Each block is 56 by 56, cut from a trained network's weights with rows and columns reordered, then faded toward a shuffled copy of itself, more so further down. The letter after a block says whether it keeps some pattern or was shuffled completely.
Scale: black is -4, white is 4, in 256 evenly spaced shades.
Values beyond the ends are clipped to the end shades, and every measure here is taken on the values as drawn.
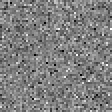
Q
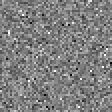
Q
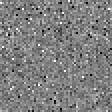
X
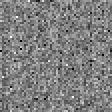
X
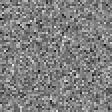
Q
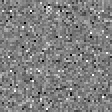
X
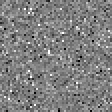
Q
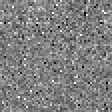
X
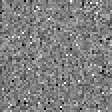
X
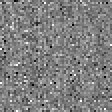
X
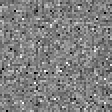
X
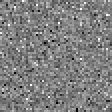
Q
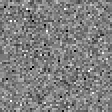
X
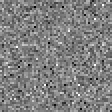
Q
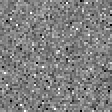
Q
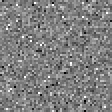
Q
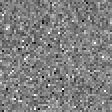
Q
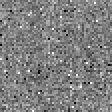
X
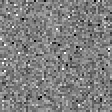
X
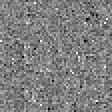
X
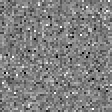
Q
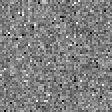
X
